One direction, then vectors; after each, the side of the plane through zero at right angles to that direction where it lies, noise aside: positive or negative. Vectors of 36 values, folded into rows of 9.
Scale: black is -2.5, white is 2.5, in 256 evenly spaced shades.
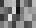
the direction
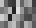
negative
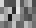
negative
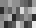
positive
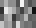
positive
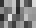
positive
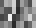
positive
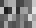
positive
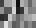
positive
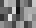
positive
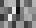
positive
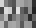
negative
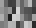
negative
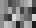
negative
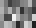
negative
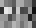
negative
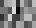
positive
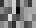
positive
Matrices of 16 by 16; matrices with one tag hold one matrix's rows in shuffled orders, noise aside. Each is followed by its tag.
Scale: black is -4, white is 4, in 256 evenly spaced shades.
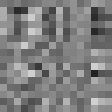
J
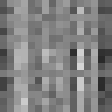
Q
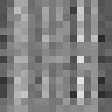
Q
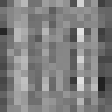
Q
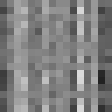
Q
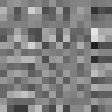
J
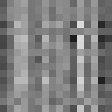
Q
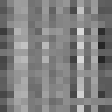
Q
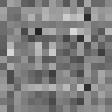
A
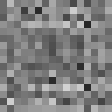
A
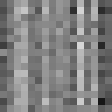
Q
